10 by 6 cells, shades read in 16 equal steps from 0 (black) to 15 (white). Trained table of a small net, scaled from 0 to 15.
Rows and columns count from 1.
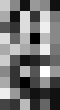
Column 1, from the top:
12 10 5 13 10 12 8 10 14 4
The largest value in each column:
14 12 13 9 15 9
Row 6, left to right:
12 5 1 2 4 6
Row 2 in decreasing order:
13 13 10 7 3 1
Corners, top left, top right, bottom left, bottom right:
12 1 4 1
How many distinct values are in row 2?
5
